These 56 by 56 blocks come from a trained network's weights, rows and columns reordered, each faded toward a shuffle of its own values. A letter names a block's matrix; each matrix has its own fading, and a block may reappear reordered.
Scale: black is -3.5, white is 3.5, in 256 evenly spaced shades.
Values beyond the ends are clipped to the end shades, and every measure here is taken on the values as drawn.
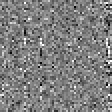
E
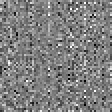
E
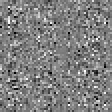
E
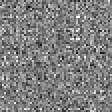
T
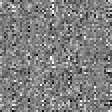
E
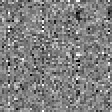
E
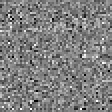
T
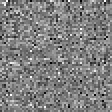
T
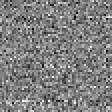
T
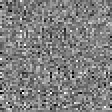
T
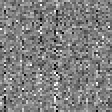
E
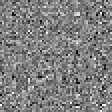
T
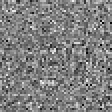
T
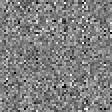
T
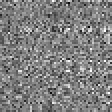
T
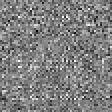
T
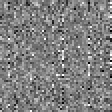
E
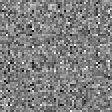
T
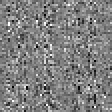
E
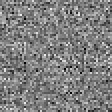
T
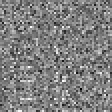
T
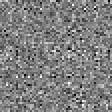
T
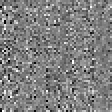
E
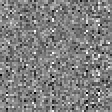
E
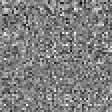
T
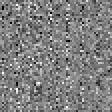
E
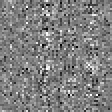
E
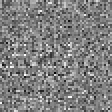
T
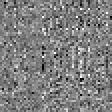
E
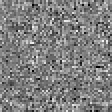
T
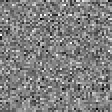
T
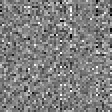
E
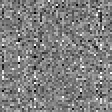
E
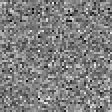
T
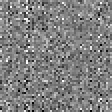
E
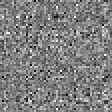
T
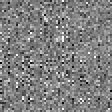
E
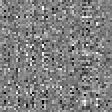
E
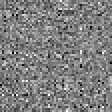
T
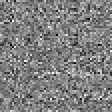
T
